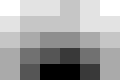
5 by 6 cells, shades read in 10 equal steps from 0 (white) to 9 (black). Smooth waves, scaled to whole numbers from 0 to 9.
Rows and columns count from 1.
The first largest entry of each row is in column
4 2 3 4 3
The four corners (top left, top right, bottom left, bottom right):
0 0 3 3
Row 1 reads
0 1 1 2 1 0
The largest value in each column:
3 6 9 9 7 3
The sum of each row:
5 9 18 29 37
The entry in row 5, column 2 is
6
